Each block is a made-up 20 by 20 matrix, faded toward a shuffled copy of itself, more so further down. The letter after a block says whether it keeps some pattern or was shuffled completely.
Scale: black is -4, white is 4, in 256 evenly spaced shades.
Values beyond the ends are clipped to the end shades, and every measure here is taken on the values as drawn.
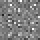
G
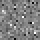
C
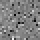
C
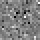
C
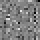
G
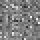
G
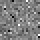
C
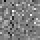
G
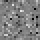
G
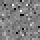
C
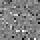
C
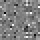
G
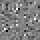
G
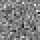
C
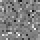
C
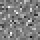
C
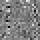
G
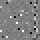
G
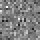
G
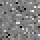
C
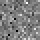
C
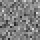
C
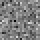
C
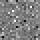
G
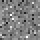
C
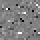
C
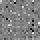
G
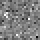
C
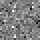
C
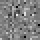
G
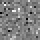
C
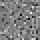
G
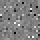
C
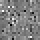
G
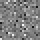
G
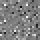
C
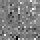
G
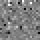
G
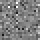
C
